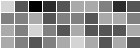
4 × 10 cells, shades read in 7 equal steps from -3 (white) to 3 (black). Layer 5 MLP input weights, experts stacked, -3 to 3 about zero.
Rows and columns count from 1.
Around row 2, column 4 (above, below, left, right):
2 0 -1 0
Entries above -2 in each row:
9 10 9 9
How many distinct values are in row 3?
4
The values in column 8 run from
-1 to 1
